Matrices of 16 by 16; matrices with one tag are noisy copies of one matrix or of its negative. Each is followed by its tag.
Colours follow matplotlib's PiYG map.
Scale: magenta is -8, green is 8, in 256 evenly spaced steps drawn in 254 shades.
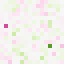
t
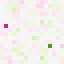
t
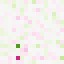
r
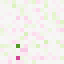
r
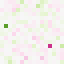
t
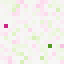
t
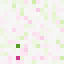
r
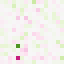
r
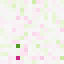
r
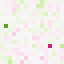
t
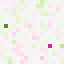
t
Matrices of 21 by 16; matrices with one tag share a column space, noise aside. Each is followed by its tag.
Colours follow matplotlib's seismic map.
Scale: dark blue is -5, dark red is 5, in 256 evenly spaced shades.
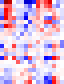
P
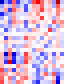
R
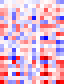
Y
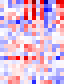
P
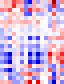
R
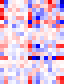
P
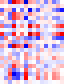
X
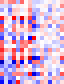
Y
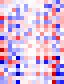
Y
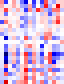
R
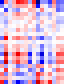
R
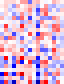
Y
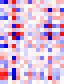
X
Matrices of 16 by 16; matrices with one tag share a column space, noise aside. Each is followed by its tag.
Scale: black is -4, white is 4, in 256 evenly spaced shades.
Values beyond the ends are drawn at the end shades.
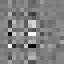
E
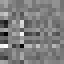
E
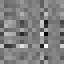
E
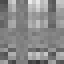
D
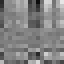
D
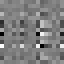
E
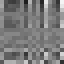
D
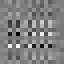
E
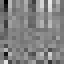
D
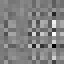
E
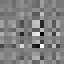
E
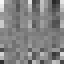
D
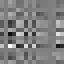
E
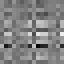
E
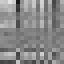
D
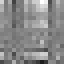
D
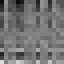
D
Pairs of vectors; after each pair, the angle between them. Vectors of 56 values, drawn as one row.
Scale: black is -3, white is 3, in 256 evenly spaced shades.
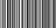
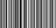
nearly opposite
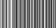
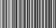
nearly parallel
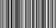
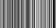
orthogonal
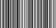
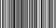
orthogonal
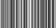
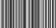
partly aligned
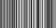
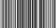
nearly opposite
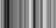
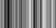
nearly parallel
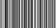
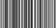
nearly parallel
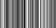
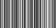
partly aligned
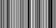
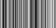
partly opposed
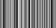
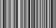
nearly parallel
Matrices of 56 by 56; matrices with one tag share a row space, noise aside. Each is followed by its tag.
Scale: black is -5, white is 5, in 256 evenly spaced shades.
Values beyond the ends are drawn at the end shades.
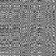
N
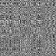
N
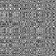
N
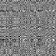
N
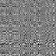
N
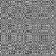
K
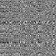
N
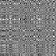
N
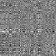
N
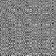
K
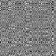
K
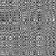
N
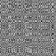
K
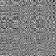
N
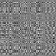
N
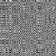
N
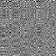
N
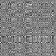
K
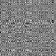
K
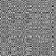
K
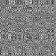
K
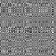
K
